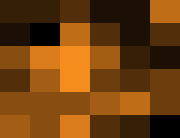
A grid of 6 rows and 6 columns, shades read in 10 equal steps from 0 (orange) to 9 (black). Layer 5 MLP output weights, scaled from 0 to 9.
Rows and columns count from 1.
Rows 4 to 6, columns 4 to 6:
5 6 5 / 3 2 5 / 6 7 9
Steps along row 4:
down down up up down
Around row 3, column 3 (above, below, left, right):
2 0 1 3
